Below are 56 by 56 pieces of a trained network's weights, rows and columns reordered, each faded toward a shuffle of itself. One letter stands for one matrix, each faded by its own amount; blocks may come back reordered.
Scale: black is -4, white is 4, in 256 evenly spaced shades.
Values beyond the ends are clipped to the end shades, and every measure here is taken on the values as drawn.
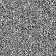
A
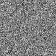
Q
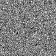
Q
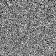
Q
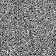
A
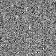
A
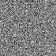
Q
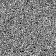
Q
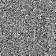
A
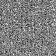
A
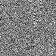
Q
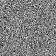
Q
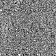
A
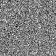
Q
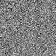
Q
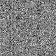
A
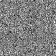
A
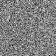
Q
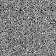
A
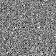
A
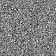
Q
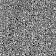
A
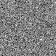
Q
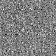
A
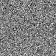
Q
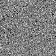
Q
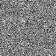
Q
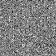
A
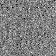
A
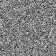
Q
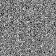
A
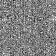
A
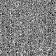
A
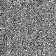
A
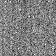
A
